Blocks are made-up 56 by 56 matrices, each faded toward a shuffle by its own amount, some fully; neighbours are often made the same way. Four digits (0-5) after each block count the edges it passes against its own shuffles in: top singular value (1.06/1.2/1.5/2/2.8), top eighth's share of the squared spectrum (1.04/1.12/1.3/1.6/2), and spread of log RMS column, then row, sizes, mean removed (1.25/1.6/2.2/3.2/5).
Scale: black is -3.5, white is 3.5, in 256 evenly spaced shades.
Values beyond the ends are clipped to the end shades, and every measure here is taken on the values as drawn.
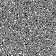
0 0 0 0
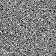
0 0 0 0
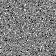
0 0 0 0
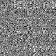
3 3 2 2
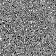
1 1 0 0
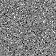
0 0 0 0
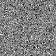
3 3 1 1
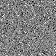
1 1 0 0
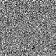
3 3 1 1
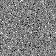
0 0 0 0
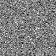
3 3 0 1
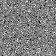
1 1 0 0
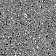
0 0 0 0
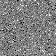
0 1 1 0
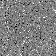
0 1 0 0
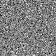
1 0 0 0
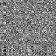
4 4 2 2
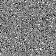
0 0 0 1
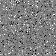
2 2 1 0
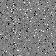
2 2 1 0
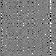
4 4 2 1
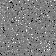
1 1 0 0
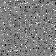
3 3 2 1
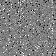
2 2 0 0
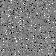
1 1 0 0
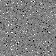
1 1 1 0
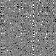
3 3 2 0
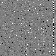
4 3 1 0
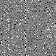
3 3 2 0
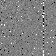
3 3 1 0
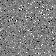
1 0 0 0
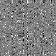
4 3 2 1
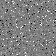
0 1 0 0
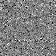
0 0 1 1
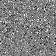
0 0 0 1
